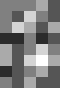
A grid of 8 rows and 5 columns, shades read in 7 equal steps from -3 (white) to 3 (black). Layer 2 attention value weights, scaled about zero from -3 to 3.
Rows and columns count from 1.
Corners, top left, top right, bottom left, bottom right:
0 1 0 1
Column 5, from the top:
1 1 -1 1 0 -1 1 1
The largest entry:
2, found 4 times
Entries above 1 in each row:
0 0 0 3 0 0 1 0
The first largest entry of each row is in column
5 2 4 1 2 2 1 2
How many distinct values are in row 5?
4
